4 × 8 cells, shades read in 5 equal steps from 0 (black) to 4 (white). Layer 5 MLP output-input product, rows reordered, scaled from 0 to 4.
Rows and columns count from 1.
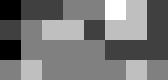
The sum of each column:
3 8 8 9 7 10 10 5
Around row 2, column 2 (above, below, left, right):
1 2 1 3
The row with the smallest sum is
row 3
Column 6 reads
4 3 1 2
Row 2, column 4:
3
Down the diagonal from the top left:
0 2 2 2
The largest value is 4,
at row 1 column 6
